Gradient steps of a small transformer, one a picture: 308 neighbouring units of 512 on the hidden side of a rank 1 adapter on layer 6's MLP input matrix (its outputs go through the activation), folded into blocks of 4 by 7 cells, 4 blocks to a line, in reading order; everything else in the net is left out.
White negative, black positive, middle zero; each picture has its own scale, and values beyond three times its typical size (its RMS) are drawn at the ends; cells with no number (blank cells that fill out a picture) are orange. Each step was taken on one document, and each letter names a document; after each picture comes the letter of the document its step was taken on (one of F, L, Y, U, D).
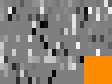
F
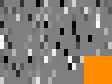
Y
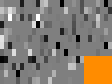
Y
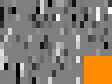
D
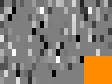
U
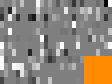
D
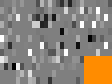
D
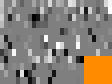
F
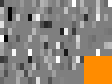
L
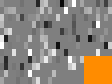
Y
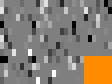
Y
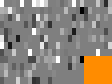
L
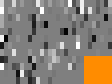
F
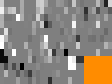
Y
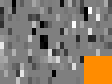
F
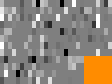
Y
